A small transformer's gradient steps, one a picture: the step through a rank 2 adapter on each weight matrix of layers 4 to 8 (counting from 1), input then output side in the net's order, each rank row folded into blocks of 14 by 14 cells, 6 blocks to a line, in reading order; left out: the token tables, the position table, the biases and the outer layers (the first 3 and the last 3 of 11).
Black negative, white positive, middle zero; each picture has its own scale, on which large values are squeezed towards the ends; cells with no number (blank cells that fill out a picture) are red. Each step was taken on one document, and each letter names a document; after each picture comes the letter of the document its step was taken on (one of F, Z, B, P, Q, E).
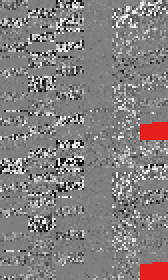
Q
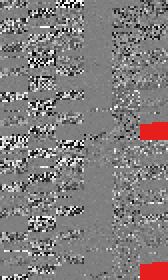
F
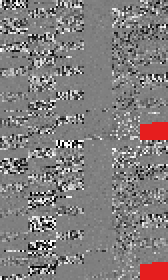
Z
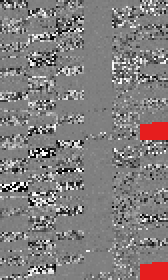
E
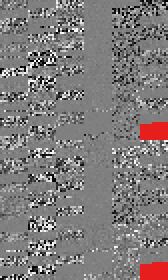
F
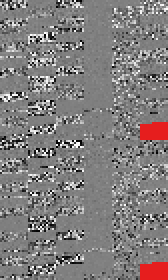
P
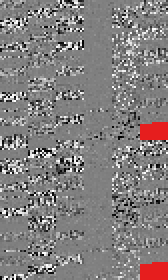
Q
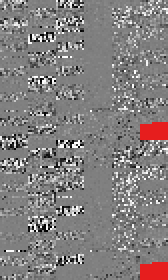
Q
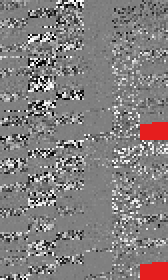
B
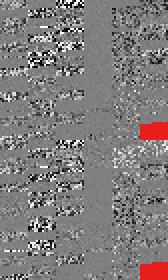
F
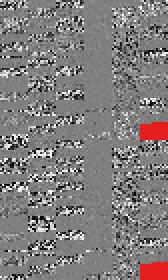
E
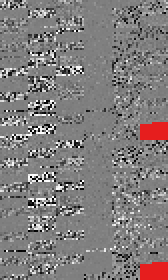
P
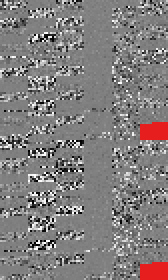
E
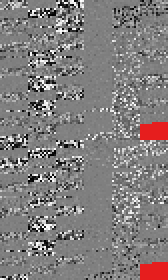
B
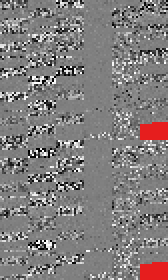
E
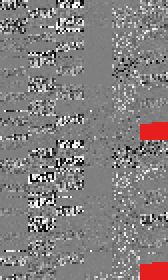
Q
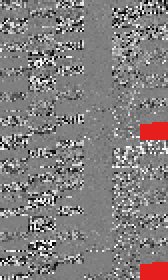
Z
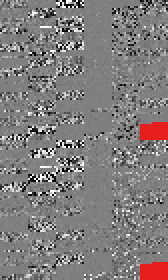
F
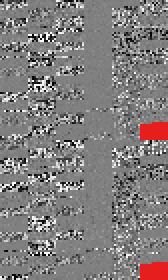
E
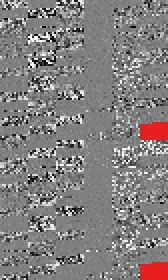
B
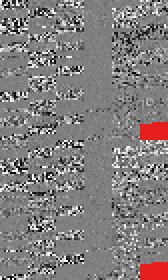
Z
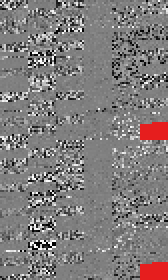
Z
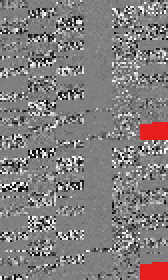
E
